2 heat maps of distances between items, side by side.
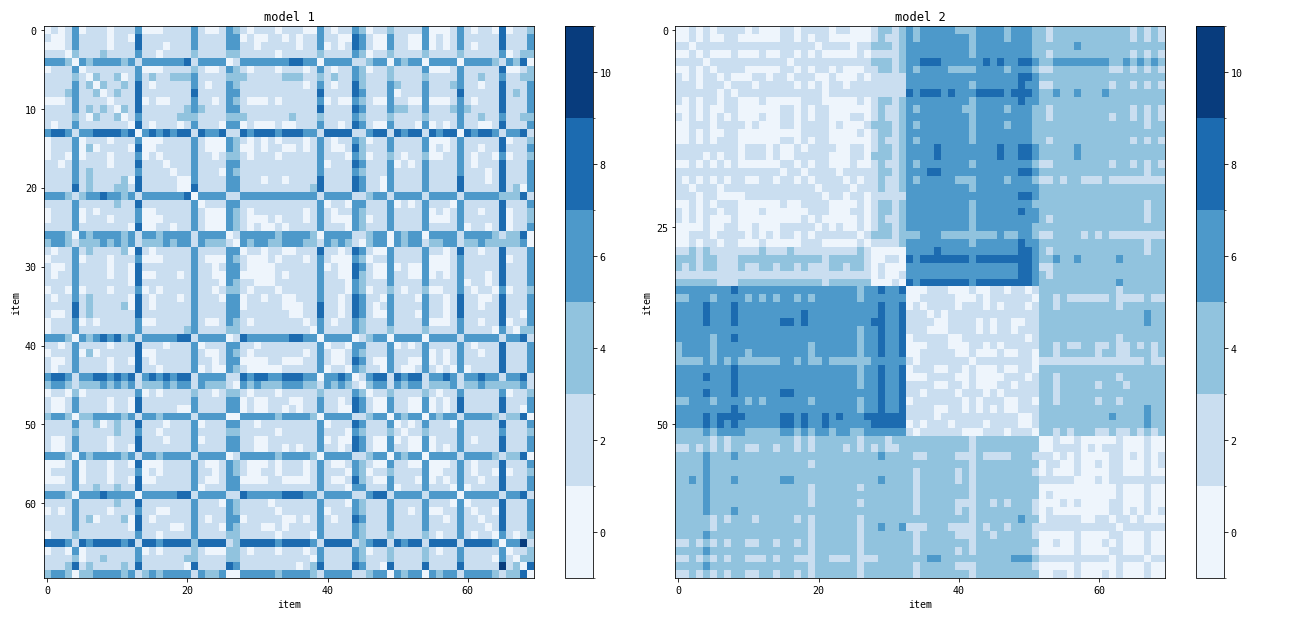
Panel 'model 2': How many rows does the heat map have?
70
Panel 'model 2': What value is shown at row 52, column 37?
4
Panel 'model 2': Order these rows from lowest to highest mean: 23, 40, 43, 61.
61, 23, 40, 43
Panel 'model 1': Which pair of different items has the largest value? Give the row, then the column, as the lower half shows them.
68, 65
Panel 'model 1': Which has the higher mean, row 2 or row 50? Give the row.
50
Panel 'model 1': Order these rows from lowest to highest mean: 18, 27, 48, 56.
56, 48, 18, 27
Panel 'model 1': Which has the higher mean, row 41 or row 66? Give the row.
41
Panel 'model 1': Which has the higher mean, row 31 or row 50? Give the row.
50
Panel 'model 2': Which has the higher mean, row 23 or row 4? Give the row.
4
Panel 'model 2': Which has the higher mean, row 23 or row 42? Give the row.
42
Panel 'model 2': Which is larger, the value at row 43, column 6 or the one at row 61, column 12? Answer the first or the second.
the first
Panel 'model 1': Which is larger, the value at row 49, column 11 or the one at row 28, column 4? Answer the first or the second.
the second
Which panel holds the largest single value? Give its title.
model 1
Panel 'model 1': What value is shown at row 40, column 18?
2
